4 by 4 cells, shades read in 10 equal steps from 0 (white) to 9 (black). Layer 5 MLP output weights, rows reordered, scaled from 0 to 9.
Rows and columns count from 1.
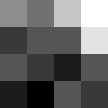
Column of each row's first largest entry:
2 1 3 2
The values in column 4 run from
0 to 7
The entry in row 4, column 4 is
7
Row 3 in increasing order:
6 6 7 8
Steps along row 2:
down same down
